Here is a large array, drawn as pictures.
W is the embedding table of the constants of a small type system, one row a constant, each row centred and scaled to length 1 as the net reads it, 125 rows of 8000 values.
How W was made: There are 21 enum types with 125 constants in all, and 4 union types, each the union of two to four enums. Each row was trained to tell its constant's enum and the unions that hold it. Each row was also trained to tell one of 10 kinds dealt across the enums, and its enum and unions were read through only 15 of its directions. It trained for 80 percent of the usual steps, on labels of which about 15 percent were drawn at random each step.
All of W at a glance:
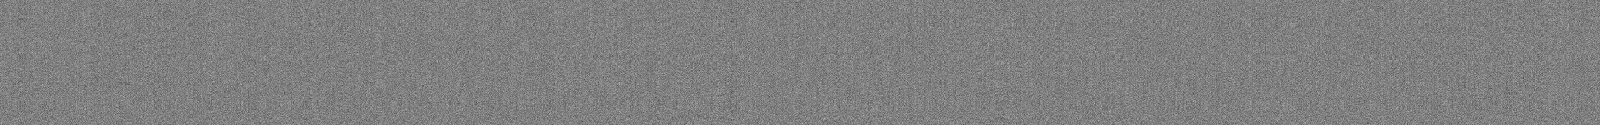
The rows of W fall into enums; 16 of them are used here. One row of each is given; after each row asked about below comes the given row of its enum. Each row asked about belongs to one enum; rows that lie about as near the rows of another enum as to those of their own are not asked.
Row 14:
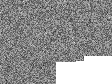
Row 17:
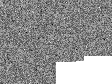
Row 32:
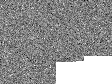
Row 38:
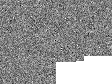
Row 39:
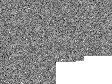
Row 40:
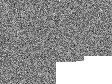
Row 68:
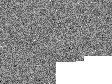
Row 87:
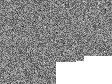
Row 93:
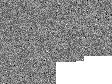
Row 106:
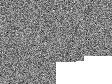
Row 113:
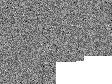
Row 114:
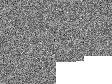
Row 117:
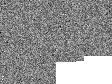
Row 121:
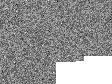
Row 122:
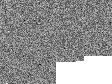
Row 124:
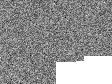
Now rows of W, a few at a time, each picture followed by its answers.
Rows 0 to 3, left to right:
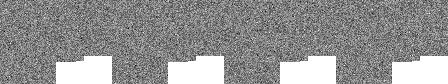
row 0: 40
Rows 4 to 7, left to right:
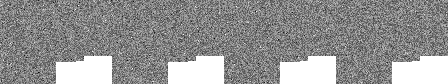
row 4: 14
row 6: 122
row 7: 113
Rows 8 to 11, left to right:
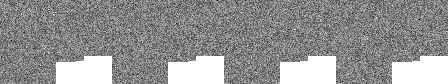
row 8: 17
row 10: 124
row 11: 87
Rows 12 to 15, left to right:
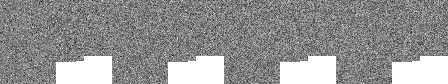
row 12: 38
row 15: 114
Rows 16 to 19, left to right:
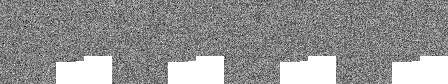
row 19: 124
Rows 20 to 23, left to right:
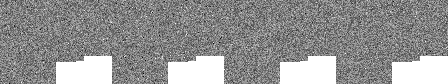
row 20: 39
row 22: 40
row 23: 114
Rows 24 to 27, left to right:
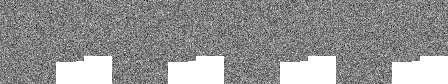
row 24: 32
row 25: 114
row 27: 122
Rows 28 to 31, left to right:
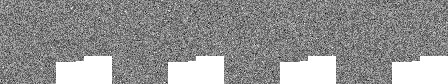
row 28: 122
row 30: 32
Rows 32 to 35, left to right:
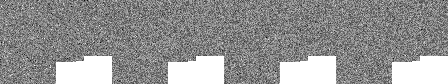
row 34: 17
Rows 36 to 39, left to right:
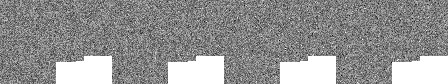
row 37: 121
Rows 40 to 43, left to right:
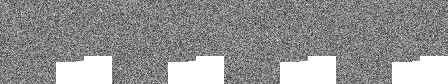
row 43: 39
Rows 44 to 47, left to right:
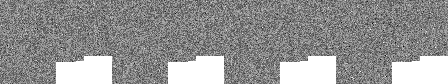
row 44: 17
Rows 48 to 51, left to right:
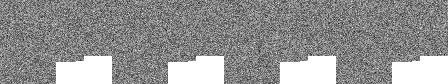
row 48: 14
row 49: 114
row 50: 17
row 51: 93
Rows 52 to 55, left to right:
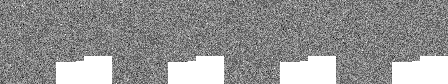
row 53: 121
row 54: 14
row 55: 124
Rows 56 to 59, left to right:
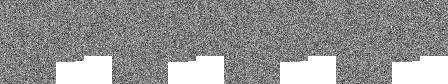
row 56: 124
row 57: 87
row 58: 32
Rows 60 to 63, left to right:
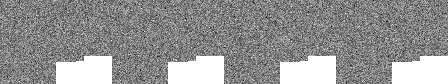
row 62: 93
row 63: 93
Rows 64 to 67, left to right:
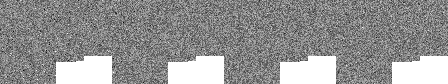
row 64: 87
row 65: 17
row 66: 14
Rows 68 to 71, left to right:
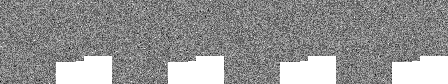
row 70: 93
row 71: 106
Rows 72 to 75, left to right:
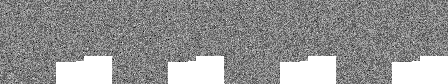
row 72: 114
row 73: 68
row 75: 14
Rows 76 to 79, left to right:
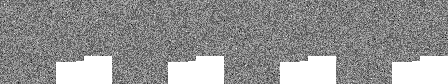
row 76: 87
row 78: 93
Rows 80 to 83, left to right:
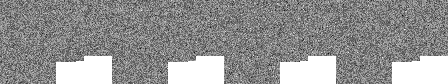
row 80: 106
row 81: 87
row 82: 38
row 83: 93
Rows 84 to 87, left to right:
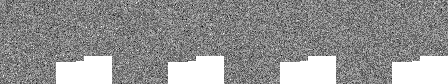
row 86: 113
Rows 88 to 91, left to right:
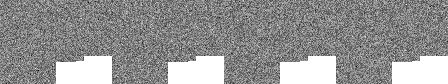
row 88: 32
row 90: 14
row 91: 40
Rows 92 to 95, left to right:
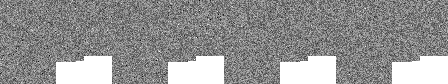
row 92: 39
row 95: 40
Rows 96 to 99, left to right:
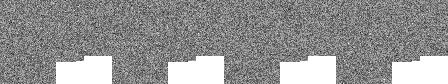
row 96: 87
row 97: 39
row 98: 114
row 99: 122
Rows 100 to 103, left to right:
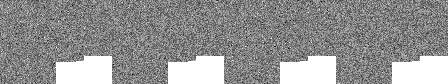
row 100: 124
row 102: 32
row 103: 40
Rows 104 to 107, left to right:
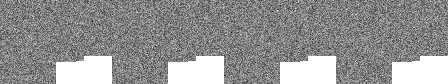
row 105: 124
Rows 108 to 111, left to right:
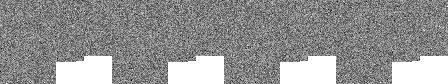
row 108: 32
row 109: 117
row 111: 38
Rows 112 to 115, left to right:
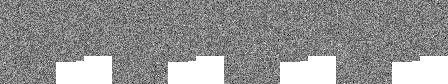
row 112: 39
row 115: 39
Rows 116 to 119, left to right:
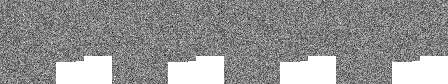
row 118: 117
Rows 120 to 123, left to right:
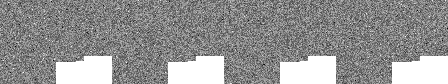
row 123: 122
